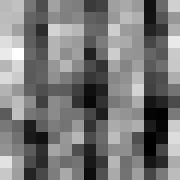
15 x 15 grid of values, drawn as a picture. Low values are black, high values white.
Ninth with the highest average: top left. Grain: streaks running down. Stripes: upright, repeating 3 times.
